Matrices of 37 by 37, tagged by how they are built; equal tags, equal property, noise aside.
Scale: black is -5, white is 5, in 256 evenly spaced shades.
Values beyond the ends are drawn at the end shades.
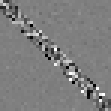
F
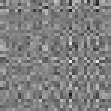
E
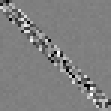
F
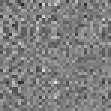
E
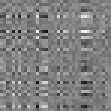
E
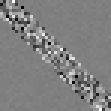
F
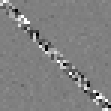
F
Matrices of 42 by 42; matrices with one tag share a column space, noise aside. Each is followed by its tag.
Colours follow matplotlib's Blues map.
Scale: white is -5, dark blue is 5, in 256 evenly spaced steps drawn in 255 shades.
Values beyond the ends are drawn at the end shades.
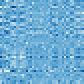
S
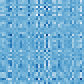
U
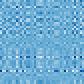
S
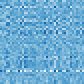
S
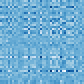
S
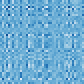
U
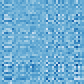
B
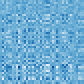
B
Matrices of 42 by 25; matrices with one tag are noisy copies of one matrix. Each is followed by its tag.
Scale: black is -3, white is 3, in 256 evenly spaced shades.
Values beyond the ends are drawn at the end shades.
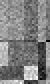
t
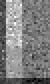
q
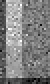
q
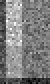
q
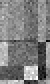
t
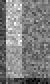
q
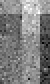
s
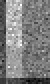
q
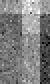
s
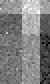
s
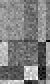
t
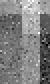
s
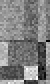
t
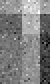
s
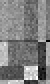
t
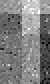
s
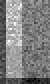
q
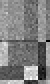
t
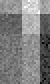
s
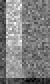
q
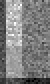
q
